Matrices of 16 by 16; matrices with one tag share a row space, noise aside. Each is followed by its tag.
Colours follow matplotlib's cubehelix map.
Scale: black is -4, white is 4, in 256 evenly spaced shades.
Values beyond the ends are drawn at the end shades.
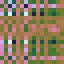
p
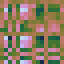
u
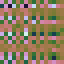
p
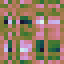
u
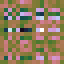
u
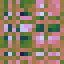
u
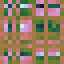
u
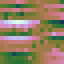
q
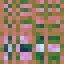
u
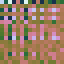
p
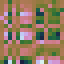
u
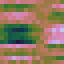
q
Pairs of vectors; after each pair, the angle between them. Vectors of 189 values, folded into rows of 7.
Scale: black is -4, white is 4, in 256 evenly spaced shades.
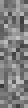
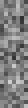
nearly parallel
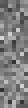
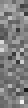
partly opposed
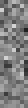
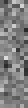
nearly parallel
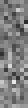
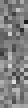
nearly parallel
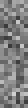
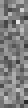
partly aligned
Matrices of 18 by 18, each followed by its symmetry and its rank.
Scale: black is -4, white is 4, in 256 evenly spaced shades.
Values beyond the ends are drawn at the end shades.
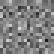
neither, rank three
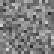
neither, full rank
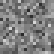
antisymmetric, full rank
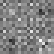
symmetric, rank three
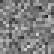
neither, full rank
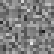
antisymmetric, full rank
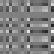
neither, rank one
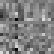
neither, rank three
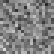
neither, full rank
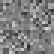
antisymmetric, full rank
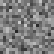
neither, full rank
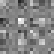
symmetric, rank three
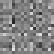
neither, rank three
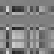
neither, rank one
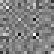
symmetric, rank three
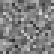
antisymmetric, full rank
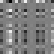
neither, rank one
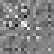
symmetric, rank three
